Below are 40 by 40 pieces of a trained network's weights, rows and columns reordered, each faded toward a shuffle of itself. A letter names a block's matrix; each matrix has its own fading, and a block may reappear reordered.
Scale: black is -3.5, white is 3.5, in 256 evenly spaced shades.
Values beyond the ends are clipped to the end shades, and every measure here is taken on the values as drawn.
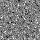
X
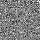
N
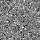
X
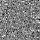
X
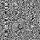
N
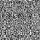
N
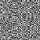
N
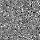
X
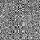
N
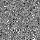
X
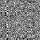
N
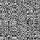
N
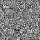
N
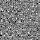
X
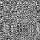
N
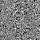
X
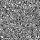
X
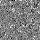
X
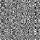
N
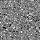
X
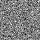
X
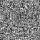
N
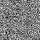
N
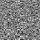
N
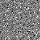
X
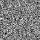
N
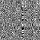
N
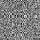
N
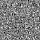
N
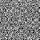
N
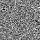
N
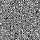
X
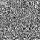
N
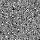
X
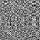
N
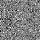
X
